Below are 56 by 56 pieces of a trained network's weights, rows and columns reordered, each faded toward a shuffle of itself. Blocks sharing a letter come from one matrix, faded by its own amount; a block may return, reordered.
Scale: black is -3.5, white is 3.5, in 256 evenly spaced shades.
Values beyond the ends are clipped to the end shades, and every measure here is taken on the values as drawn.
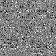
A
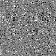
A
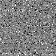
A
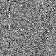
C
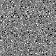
A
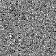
C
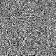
C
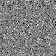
A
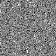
C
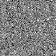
C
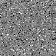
A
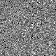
C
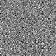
C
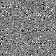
A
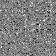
A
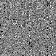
C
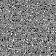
A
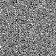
C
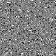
A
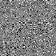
A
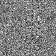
C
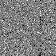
C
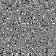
A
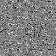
A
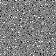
A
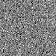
C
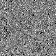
C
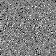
A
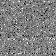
A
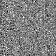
C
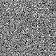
C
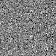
C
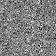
C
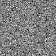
C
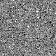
C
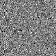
C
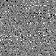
A
